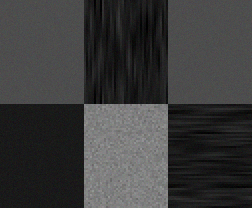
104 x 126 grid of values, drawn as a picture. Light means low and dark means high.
It is made of 2 by 3 panels. Panel 1,1: high, flat. Panel 1,2: very high, streaked downward, faint in contrast. Panel 1,3: high, flat. Panel 2,1: very high, flat. Panel 2,2: middling, fine-grained, faint in contrast. Panel 2,3: very high, streaked across, faint in contrast.
